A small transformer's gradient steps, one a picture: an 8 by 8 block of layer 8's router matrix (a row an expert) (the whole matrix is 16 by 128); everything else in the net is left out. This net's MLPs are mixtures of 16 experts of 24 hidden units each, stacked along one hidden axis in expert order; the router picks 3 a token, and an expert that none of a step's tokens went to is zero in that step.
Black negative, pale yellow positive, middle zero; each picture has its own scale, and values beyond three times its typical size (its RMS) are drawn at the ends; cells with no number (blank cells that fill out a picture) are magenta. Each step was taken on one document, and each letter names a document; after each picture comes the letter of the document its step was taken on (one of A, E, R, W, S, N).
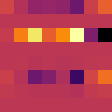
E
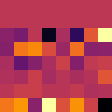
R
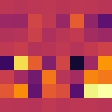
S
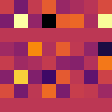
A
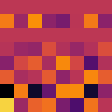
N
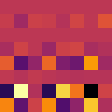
N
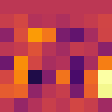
S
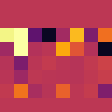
R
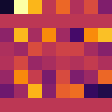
A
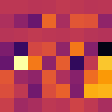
S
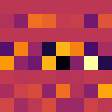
N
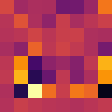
A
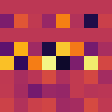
N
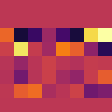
R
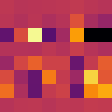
S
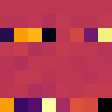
R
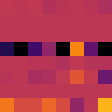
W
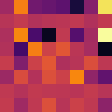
E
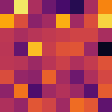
A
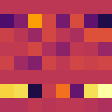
S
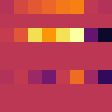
E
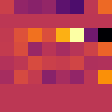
E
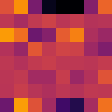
A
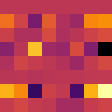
S
